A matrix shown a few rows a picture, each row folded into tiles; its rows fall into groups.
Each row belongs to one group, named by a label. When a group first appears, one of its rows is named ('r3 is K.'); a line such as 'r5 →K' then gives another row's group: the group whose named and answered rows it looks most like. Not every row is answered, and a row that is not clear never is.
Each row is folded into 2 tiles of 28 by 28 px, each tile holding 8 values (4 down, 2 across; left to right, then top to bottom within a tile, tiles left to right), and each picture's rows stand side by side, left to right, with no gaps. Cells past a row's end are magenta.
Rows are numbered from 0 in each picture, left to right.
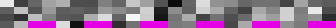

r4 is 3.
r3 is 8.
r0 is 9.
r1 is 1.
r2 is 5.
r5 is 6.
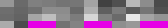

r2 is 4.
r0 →1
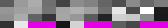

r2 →6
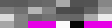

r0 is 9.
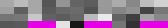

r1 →1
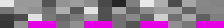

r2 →8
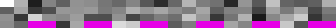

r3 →5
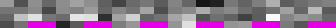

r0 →5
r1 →5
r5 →6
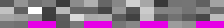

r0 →6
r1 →4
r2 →3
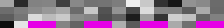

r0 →3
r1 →6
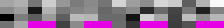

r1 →5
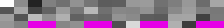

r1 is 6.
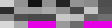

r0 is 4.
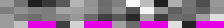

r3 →1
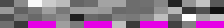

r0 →8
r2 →1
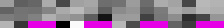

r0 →1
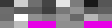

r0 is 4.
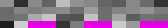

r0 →3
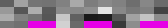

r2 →5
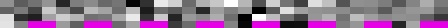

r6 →4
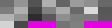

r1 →6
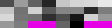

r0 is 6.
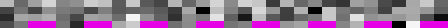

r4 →3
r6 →4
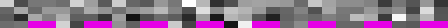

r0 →9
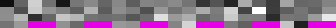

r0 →8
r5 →1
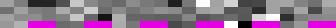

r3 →8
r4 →1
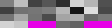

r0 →4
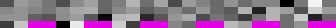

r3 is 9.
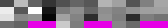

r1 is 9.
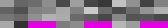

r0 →1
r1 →6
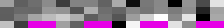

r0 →1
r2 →3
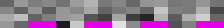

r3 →5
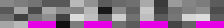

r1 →5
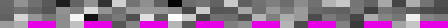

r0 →4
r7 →4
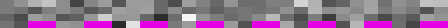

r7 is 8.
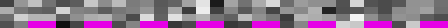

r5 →5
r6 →4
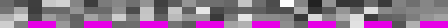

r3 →6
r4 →4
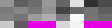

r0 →1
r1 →4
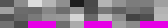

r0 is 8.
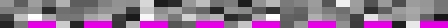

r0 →5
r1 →1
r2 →3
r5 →3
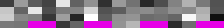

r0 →6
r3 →5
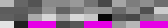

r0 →1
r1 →5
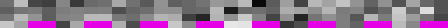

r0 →4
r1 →3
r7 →6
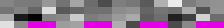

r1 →4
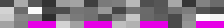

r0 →6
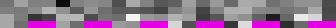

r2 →4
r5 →5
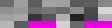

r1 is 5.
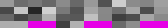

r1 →3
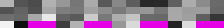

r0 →1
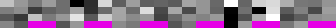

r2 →6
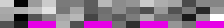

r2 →8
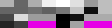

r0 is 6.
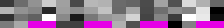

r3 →5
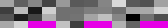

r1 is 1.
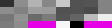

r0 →8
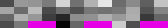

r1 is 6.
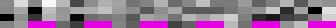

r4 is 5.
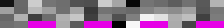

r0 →8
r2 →3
